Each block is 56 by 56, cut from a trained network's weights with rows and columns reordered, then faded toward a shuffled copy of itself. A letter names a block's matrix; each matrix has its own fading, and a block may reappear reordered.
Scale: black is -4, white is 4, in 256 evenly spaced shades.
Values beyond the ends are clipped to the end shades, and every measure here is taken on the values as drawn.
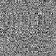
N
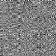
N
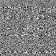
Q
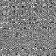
Q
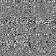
Q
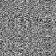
N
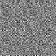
N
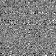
Q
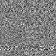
N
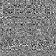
Q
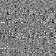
Q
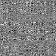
Q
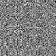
N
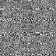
Q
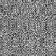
N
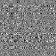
Q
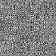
N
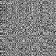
N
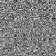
N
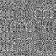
N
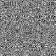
N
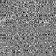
Q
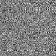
N
